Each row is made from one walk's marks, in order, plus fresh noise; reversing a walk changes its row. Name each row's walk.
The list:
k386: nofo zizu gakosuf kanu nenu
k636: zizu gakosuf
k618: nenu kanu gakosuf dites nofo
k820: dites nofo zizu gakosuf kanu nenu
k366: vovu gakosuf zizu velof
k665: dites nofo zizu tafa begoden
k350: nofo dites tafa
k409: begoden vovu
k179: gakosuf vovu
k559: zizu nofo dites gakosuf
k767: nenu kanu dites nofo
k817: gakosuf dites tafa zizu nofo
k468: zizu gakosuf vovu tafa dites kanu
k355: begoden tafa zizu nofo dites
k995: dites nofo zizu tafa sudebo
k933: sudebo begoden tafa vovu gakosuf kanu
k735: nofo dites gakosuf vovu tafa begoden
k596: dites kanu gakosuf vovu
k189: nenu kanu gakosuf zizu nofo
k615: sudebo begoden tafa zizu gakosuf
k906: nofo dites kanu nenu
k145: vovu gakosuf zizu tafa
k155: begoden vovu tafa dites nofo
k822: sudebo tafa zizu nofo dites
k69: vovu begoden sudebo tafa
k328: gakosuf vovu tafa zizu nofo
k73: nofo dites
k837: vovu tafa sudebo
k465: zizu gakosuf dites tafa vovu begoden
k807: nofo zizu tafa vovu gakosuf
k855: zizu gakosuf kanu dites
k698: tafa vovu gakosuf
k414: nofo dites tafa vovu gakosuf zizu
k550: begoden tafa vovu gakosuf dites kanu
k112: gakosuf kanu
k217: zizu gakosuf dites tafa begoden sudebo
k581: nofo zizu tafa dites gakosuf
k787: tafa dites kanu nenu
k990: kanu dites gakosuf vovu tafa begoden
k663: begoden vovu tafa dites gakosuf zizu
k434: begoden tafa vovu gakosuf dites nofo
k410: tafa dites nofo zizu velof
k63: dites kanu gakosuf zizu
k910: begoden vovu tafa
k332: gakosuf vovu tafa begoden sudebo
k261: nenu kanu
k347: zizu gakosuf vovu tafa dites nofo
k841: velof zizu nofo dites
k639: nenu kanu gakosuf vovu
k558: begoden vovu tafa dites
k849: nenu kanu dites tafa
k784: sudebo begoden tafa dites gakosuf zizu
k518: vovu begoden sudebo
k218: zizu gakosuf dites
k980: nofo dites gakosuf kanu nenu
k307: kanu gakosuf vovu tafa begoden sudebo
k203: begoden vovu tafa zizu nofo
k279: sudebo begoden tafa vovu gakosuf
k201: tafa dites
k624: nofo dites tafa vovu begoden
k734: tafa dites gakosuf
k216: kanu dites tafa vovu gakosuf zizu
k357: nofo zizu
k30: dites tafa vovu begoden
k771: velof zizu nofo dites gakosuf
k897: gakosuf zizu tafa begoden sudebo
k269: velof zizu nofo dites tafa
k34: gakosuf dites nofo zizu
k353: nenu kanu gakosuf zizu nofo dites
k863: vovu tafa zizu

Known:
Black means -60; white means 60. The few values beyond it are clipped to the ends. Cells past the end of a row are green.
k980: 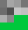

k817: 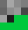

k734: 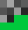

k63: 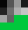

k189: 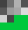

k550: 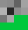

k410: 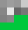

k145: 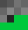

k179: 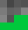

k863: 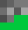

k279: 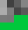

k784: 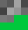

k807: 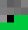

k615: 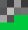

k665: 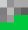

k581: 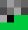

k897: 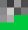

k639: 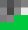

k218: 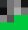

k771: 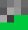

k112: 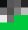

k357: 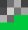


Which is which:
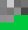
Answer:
k73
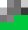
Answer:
k735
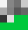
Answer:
k30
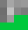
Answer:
k841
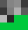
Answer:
k559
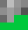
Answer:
k822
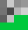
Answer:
k787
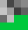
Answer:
k332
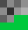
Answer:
k468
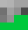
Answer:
k355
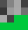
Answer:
k34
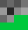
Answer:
k596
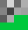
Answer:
k849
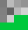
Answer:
k906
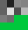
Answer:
k366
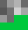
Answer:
k353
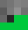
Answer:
k414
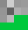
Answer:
k767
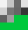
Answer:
k155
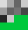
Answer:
k558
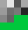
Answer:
k350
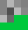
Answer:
k618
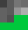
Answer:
k216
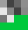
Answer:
k307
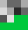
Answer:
k69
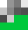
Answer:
k624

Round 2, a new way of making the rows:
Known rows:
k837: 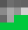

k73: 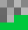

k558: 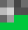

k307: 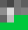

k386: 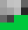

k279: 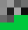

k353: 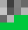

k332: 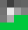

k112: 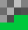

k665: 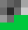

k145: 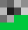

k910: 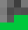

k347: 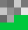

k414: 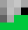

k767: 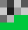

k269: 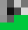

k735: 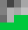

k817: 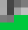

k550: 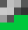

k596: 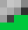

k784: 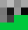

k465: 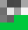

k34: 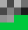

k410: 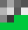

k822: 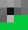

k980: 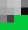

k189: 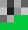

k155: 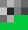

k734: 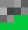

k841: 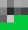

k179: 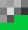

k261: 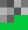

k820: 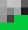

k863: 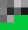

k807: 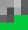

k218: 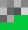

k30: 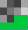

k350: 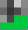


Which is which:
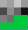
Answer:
k357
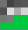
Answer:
k897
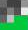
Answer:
k990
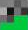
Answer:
k615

